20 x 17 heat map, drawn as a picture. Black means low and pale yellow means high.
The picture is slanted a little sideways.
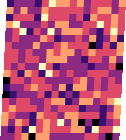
No row or column stands out. No overall slope runs across the table. Neither half mirrors the other. The grain is fine, like static.
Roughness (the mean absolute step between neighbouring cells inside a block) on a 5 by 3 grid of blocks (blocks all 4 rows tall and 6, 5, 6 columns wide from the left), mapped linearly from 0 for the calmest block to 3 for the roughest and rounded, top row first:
201 / 113 / 211 / 021 / 313
